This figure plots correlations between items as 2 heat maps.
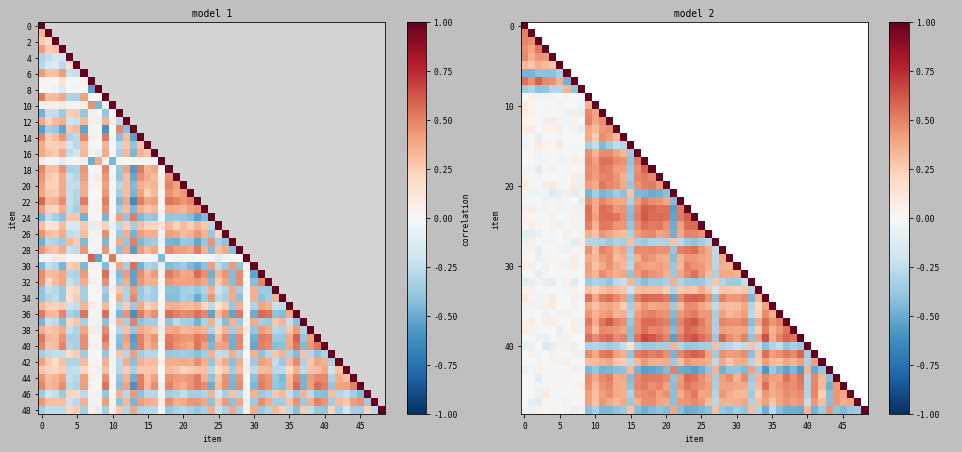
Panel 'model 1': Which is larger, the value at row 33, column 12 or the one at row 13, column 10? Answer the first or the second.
the second
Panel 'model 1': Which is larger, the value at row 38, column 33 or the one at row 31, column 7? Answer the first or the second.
the second
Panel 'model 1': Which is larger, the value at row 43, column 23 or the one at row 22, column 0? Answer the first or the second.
the second
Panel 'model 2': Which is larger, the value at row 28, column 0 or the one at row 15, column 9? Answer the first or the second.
the first
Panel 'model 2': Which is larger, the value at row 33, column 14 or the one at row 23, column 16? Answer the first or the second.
the second
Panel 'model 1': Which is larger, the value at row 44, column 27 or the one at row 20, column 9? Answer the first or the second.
the second
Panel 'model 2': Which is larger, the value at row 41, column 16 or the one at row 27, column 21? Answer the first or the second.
the first
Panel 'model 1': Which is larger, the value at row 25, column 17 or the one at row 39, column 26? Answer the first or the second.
the second
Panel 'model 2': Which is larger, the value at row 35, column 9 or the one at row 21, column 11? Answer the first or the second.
the first
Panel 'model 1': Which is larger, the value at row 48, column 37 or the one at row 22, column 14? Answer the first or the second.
the second
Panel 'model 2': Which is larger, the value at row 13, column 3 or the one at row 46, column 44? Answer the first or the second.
the second
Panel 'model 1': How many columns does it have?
49
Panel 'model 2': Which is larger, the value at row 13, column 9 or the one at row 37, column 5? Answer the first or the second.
the first
